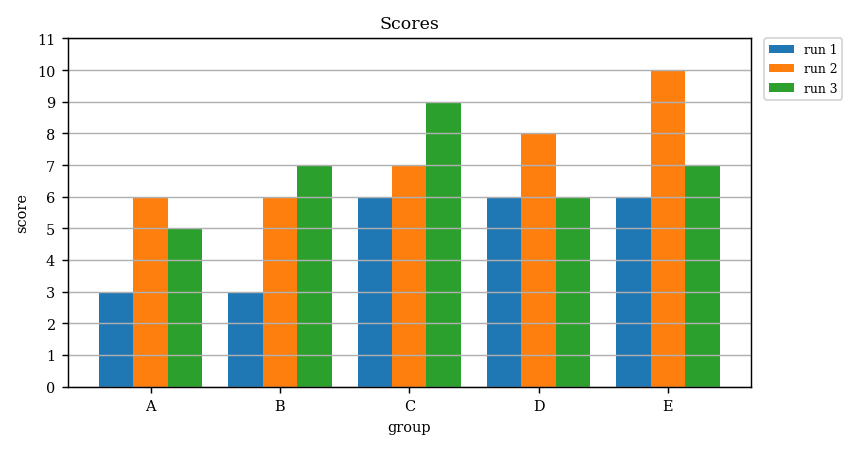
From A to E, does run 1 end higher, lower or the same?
higher
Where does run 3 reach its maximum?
C
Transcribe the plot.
Title: Scores
x-axis: group, ticks A B C D E
y-axis: score, ticks 0 1 2 3 4 5 6 7 8 9 10 11
Legend: run 1, run 2, run 3
Values:
run 1: 3 3 6 6 6
run 2: 6 6 7 8 10
run 3: 5 7 9 6 7
